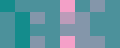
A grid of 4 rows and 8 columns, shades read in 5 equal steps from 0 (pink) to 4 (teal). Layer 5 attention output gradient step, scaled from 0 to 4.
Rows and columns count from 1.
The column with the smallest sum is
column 5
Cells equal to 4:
4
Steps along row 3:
up down same down same up same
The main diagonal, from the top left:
4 4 3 3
